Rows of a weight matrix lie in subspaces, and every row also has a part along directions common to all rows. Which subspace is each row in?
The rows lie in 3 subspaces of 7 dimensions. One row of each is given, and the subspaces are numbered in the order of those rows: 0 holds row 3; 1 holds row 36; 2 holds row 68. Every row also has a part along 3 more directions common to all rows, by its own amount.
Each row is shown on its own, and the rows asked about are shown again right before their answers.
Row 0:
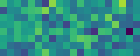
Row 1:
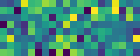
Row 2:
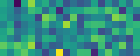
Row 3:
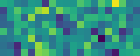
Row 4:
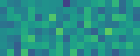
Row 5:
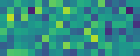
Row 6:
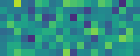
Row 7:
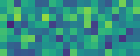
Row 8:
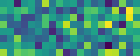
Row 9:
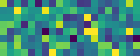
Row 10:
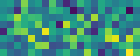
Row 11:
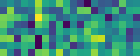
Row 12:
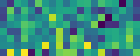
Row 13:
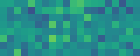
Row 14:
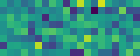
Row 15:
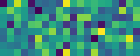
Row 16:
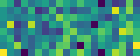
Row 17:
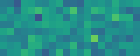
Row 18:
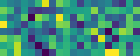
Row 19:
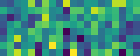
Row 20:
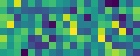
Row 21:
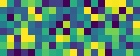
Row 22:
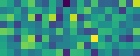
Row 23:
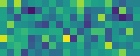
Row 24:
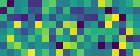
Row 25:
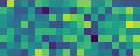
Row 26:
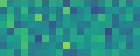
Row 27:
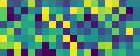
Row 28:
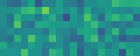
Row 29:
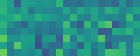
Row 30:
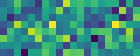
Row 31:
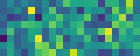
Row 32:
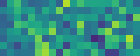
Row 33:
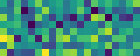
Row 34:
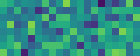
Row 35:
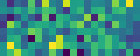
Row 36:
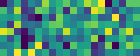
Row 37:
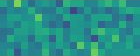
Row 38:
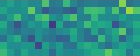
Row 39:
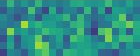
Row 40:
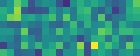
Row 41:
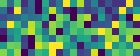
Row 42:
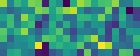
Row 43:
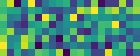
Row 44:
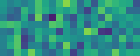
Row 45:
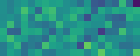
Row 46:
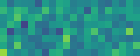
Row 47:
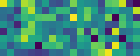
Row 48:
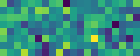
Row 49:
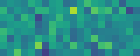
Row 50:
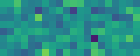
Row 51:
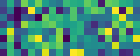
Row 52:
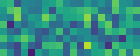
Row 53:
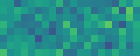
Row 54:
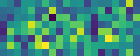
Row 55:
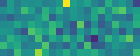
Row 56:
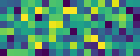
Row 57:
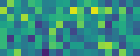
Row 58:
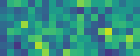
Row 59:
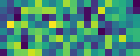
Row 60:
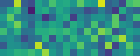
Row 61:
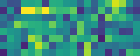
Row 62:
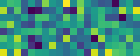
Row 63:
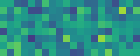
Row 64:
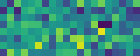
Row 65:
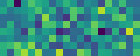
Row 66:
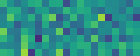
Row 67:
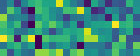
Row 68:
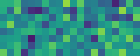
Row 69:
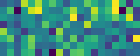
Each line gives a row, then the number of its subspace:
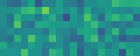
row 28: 2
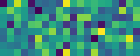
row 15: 0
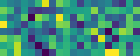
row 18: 0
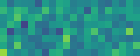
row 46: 2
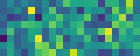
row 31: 2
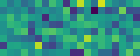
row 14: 2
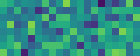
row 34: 2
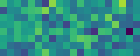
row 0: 0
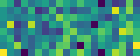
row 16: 2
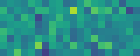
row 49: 1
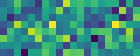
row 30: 1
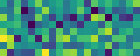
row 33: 1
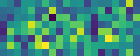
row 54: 2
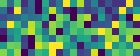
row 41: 2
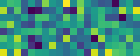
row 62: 2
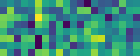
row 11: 1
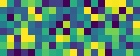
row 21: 1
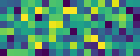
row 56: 1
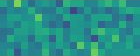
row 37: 1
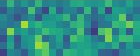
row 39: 2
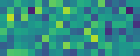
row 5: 1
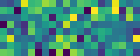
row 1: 2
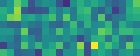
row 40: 0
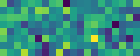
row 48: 2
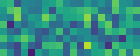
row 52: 0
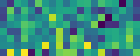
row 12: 0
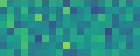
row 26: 1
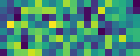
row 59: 0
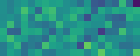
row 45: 0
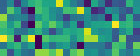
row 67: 1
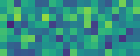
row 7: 0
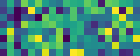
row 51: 2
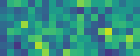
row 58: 2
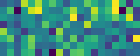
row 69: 2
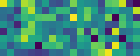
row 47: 1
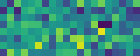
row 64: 0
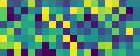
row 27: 1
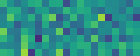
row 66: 0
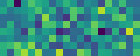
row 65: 0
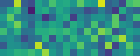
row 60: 1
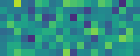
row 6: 0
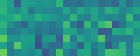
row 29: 2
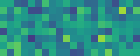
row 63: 2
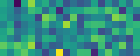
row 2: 0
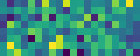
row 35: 2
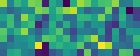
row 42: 1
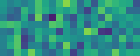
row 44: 0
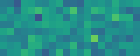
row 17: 1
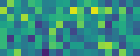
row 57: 1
